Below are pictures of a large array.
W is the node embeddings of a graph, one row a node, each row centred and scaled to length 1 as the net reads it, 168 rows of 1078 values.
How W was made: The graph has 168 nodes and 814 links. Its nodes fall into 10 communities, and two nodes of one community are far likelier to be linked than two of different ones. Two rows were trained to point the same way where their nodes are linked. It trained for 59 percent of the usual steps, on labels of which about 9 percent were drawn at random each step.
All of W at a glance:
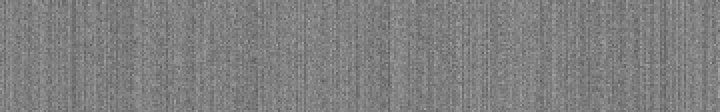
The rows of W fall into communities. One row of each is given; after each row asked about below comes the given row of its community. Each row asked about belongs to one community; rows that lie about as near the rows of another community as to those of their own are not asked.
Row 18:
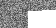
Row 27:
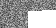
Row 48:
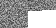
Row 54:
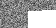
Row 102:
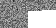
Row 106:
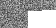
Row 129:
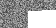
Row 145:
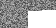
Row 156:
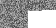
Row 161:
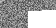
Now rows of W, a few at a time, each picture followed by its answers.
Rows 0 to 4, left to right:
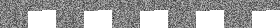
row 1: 18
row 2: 27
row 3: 27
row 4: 27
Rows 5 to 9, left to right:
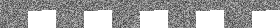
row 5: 161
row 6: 129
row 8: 27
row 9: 106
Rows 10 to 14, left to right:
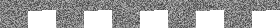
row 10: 48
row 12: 106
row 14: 27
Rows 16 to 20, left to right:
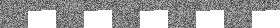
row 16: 54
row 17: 102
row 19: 27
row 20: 161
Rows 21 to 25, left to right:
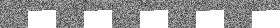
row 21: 145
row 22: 156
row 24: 18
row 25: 102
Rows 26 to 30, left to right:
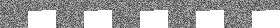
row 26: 156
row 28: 106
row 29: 27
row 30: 145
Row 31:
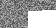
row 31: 145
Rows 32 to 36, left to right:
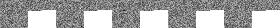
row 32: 48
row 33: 161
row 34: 27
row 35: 48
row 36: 102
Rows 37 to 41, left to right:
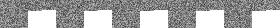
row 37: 106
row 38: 18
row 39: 18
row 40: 54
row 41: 48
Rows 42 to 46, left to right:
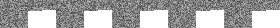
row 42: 27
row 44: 156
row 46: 48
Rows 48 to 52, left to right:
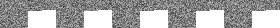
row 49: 106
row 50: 102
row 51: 106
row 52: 145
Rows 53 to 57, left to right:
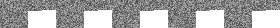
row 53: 102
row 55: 129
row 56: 18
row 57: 129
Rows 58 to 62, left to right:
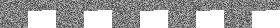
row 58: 54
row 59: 145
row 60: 129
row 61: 129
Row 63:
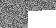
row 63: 129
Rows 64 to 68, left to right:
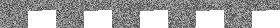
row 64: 18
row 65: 27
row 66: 156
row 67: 156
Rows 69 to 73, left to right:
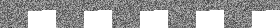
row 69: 106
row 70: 18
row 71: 156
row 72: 161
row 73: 54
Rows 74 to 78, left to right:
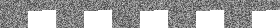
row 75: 48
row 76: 18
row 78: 48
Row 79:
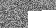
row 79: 156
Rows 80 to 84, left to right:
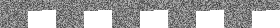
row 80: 161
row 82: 156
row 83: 129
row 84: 129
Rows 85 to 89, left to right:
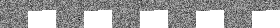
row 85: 27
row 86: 129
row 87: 161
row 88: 145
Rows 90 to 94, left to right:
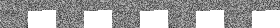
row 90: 48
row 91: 129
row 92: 129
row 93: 102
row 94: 18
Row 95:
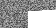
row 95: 18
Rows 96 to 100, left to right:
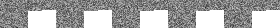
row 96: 156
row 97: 48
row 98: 102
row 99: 54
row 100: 27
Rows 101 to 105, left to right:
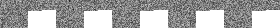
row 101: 156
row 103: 18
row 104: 129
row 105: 145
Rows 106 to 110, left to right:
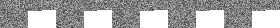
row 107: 48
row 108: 106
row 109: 145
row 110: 54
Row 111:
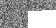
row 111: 156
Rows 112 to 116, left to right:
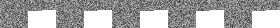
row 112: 129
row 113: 161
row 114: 48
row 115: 48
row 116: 27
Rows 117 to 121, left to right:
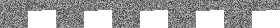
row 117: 156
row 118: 106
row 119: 156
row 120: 106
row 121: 27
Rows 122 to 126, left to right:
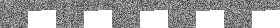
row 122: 102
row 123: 27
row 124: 102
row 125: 145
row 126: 161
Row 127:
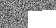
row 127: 106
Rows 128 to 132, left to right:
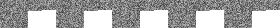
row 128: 18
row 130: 27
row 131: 156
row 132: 156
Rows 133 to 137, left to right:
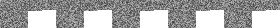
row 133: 102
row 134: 129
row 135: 48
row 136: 129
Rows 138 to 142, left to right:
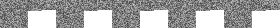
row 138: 156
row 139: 106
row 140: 129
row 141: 129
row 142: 156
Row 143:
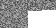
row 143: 145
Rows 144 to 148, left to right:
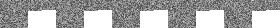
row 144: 54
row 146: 156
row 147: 54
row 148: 106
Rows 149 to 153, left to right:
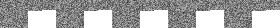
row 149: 27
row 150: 145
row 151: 48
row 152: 54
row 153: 18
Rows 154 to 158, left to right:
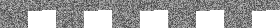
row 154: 106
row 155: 27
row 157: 156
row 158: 129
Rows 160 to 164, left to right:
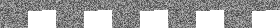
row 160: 106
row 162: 129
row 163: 106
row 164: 48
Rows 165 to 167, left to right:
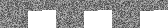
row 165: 27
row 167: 54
